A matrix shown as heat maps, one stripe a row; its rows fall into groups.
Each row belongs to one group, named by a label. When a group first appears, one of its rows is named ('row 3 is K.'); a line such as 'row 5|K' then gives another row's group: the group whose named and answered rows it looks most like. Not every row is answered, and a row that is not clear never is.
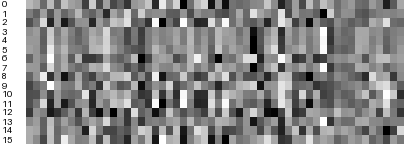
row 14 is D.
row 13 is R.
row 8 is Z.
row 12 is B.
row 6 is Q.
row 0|D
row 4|R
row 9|Q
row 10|Z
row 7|R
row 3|R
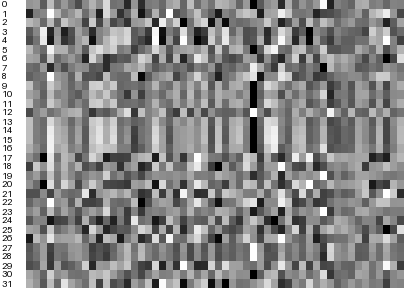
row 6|D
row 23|R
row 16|R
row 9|R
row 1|Q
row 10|R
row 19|R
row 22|Q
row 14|R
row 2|D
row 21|Z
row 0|R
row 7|B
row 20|D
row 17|D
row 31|D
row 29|Z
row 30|R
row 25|D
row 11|R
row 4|Z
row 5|R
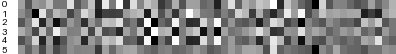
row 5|B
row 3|D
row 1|D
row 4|Z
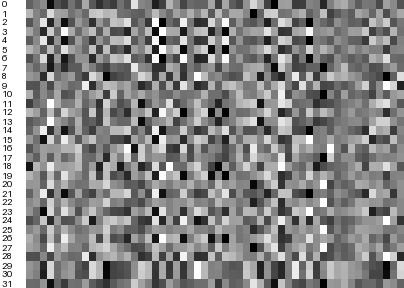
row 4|Z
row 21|Z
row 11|Q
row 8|D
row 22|R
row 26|D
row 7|B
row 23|D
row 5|D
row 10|B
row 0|B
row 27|R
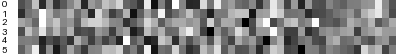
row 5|Z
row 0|Z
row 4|B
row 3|Q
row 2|R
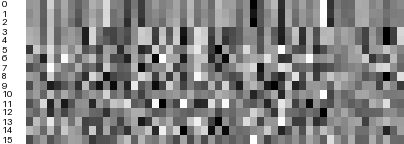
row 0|R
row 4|D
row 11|Z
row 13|Q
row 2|R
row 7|Q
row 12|B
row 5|Q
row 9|B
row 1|R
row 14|D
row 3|D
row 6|D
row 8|D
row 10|R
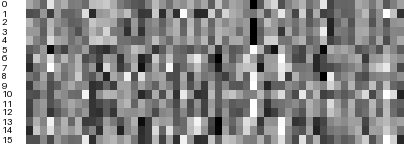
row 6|Q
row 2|R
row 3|R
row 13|Q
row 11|B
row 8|B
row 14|Q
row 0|R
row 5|B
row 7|Q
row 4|R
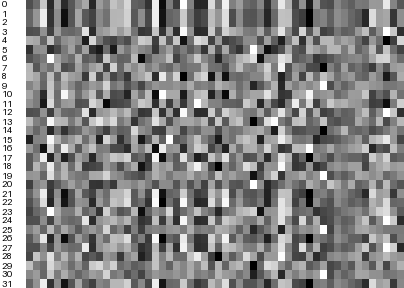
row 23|Q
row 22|Z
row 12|Z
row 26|Z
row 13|R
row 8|D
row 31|Z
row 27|Z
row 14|B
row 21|Z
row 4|D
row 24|Z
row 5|B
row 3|Z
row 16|D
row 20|B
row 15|Q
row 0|Z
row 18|Q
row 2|Z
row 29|R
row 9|R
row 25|R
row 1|Z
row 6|Q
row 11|D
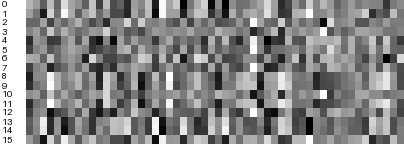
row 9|Q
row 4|B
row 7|B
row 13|Z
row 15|D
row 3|R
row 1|D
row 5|B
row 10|R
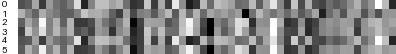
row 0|Z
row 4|Z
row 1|R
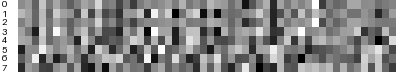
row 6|Z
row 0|R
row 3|D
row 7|B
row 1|D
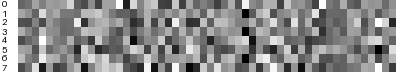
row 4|Q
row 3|R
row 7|Z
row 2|Z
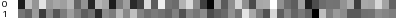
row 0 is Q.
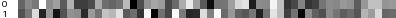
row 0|Q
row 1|Z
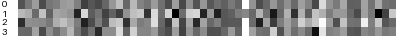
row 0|B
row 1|D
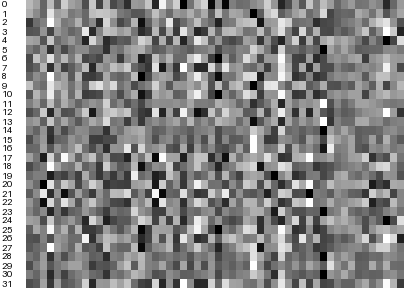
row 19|B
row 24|D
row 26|Z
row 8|Q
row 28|B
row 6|Q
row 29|B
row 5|B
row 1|R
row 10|Q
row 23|B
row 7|Z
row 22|D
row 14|B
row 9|R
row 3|Z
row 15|B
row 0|D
